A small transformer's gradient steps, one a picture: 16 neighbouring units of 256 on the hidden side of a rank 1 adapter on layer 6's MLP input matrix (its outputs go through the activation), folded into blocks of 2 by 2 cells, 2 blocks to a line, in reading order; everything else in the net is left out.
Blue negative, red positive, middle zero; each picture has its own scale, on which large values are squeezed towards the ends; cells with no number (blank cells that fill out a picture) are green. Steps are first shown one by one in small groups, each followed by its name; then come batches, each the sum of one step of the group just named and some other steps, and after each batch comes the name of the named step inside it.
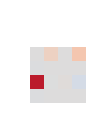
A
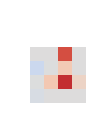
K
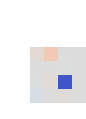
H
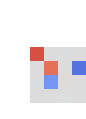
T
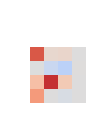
K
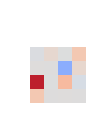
A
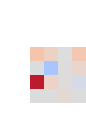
A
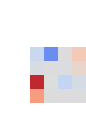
A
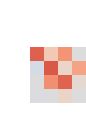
K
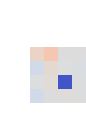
H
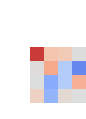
T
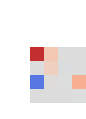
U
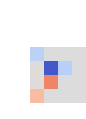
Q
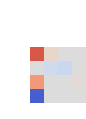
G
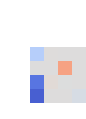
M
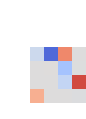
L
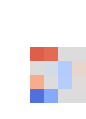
G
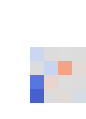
M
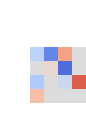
L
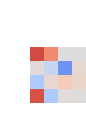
U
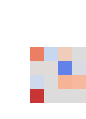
L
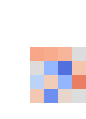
L
